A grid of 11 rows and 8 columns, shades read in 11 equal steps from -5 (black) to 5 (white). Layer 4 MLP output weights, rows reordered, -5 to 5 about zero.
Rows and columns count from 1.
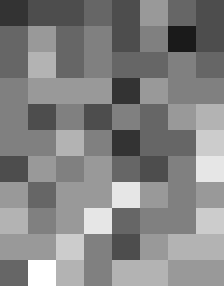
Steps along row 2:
up down up down up down up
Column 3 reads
-2 -1 -1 1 0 2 0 1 1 3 2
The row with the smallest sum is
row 1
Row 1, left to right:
-3 -2 -2 -1 -2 1 -1 -2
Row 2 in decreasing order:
1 0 0 -1 -1 -2 -2 -4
